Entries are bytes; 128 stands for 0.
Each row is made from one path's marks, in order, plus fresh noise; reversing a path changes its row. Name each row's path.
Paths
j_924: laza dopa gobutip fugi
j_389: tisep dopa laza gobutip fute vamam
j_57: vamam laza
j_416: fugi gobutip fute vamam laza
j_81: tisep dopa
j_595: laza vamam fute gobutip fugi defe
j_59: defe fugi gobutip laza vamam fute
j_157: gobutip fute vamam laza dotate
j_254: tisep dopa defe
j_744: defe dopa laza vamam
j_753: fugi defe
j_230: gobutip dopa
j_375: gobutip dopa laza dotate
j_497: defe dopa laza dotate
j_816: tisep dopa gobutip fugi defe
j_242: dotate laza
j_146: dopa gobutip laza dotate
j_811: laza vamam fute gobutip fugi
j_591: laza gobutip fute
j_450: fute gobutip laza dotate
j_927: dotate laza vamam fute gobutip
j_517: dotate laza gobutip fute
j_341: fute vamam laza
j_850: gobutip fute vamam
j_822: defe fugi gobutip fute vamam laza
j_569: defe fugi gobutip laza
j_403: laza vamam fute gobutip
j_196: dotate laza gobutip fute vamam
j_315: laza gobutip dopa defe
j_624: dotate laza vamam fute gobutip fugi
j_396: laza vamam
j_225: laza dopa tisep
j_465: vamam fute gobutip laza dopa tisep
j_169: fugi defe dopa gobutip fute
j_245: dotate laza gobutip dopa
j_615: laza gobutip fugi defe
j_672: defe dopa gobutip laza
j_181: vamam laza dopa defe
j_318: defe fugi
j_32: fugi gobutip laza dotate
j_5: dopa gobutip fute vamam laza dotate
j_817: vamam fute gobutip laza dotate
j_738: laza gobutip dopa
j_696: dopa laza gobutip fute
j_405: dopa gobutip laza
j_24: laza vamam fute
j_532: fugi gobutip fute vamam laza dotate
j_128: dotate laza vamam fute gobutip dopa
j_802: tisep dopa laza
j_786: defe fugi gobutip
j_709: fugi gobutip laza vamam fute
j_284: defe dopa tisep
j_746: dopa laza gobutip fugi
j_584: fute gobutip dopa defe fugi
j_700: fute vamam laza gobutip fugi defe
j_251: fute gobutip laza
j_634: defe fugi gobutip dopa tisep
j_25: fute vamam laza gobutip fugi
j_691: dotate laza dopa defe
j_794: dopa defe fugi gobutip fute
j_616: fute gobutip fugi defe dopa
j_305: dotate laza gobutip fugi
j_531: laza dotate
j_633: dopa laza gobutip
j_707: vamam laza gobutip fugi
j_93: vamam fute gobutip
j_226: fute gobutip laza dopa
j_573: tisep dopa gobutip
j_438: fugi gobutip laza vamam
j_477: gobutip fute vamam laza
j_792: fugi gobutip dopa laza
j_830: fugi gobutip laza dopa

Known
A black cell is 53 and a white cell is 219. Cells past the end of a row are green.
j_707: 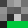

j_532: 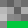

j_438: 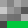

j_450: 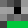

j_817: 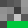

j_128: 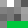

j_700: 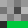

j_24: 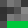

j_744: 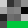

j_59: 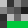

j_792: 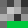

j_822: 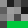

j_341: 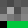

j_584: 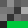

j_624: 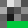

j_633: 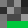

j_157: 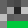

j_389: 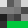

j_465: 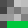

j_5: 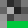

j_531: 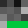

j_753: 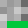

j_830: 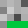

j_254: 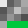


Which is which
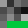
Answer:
j_794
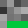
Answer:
j_615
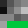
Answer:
j_225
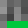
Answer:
j_318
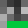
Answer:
j_375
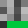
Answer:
j_616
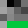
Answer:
j_497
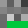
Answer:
j_169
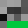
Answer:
j_517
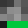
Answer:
j_57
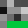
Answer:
j_738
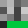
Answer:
j_226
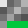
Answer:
j_816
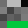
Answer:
j_927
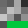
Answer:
j_416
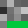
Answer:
j_595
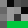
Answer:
j_569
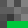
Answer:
j_396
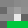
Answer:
j_181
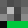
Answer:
j_251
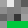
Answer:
j_245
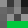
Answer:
j_786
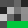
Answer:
j_477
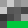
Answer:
j_196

